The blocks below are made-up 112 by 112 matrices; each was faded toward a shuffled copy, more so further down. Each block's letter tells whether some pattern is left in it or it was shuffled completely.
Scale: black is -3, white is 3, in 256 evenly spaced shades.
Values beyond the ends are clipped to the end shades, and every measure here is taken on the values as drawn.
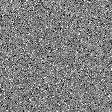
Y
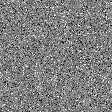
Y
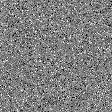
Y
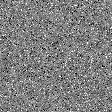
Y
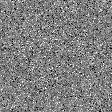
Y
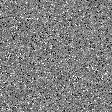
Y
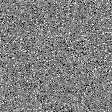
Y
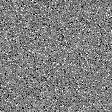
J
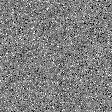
Y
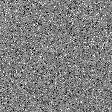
J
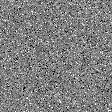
Y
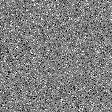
Y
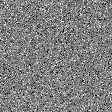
Y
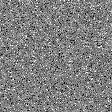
J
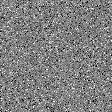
J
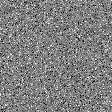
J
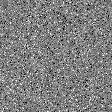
Y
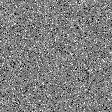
Y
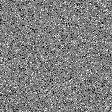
J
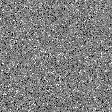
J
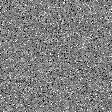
Y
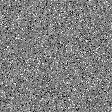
Y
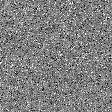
J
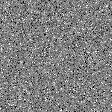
Y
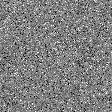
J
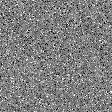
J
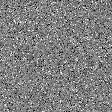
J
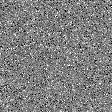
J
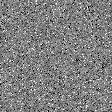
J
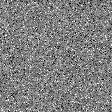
Y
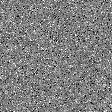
J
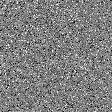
Y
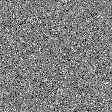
Y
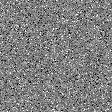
Y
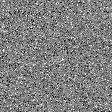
Y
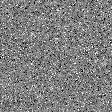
Y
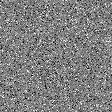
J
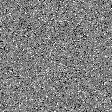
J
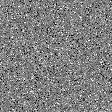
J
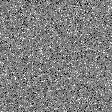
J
